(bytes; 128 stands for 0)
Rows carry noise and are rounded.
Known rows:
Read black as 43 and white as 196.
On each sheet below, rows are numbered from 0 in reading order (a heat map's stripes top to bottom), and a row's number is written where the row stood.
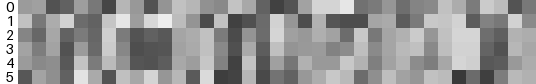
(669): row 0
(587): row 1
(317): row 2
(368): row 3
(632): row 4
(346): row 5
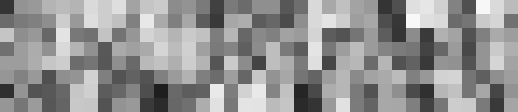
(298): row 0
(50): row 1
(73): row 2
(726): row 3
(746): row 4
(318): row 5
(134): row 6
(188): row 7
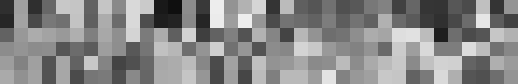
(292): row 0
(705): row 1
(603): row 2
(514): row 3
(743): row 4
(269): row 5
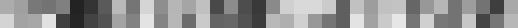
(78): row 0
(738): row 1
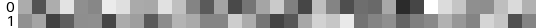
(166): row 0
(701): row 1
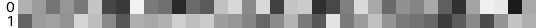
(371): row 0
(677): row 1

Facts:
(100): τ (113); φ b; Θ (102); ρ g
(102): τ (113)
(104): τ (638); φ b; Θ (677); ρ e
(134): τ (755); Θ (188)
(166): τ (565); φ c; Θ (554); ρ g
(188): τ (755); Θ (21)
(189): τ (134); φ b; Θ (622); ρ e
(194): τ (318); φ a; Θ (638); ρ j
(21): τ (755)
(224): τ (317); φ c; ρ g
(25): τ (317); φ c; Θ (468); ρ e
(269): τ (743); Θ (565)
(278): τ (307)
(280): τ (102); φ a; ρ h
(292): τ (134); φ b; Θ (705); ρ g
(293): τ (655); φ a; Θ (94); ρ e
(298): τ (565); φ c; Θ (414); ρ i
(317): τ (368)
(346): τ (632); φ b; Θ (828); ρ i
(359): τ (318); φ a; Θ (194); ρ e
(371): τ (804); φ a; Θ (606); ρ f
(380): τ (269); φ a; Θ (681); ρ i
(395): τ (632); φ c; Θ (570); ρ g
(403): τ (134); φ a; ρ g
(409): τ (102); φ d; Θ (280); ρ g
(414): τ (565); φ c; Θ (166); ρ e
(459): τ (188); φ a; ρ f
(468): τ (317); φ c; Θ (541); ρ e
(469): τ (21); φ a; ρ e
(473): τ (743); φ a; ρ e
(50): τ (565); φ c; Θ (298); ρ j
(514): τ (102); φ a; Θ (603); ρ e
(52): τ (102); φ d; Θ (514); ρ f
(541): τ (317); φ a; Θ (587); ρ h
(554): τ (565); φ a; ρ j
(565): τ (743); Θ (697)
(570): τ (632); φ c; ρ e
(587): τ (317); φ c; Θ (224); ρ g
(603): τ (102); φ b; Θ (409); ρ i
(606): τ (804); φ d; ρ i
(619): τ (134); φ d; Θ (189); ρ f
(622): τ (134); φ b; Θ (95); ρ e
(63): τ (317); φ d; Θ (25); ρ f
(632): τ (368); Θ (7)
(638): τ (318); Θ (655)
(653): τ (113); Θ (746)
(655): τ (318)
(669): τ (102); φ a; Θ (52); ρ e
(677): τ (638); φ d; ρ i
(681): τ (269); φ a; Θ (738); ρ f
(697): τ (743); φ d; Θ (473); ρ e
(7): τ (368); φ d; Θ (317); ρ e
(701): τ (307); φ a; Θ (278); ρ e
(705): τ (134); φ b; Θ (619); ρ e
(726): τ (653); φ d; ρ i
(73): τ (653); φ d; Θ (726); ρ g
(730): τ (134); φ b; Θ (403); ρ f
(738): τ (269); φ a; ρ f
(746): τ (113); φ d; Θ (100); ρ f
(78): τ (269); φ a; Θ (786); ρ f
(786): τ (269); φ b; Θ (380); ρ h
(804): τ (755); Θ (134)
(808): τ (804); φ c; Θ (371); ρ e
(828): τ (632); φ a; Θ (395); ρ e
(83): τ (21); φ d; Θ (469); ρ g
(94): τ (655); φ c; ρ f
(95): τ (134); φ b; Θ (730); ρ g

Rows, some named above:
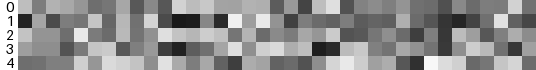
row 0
(697)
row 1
(705)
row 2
(73)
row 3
(755)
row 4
(50)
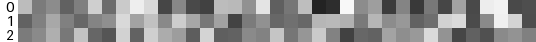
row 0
(808)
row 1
(25)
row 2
(100)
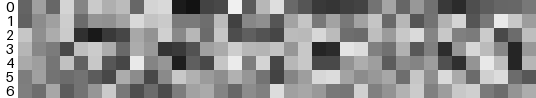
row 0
(95)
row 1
(94)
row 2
(681)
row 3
(804)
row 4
(459)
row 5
(828)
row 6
(638)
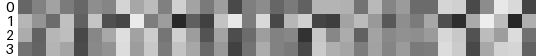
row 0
(25)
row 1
(459)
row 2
(570)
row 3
(468)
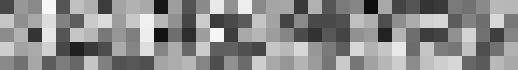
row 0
(619)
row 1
(224)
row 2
(403)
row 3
(738)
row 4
(317)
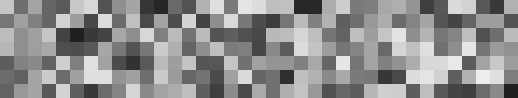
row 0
(21)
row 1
(104)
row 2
(681)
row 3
(473)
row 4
(565)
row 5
(414)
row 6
(786)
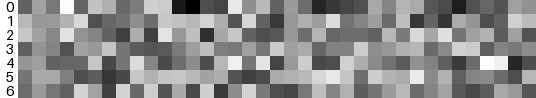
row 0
(730)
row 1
(63)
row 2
(280)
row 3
(278)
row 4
(469)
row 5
(380)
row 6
(104)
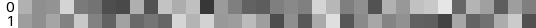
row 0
(541)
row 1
(7)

